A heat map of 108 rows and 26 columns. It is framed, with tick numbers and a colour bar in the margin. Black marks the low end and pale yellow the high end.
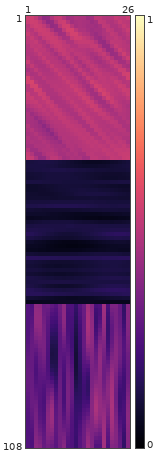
It is made of 3 by 1 panels. Panel 1,1: middling, slanting down to the right, faint in contrast. Panel 2,1: very low, streaked across, faint in contrast. Panel 3,1: low, streaked downward.
